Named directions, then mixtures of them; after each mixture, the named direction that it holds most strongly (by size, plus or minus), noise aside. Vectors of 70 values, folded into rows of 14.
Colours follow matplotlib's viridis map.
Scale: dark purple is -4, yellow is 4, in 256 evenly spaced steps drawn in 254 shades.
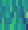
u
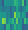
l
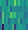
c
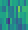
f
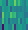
c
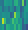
l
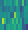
l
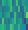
u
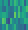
f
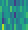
c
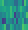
l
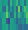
f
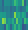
l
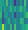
c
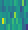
l
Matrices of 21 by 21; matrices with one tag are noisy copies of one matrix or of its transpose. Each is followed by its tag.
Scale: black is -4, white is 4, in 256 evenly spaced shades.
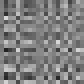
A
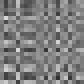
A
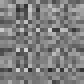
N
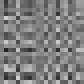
A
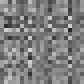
N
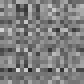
N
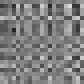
A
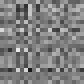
N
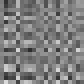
A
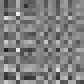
A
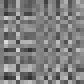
A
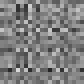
N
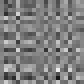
A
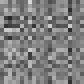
N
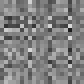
N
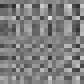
A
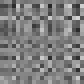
A
